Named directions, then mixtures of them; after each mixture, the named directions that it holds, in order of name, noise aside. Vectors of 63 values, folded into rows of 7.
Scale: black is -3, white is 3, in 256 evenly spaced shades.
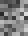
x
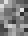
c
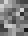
c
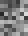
x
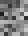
x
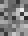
c, x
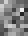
c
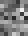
c, x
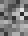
c, x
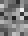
c, x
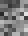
x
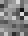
c, x
